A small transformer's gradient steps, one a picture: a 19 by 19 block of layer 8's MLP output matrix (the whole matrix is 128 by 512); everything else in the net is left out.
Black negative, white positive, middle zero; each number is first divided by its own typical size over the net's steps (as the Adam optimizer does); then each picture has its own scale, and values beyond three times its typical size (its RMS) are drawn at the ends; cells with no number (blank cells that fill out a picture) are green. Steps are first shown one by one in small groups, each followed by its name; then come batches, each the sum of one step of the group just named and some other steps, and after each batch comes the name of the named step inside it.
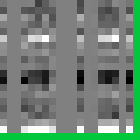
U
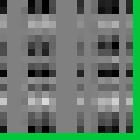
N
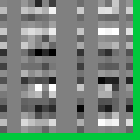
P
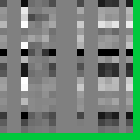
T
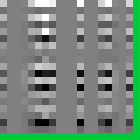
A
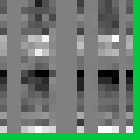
U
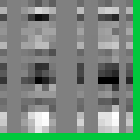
P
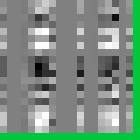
A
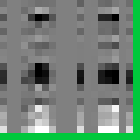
U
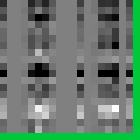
N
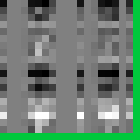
N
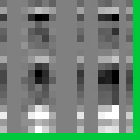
P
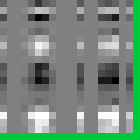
P
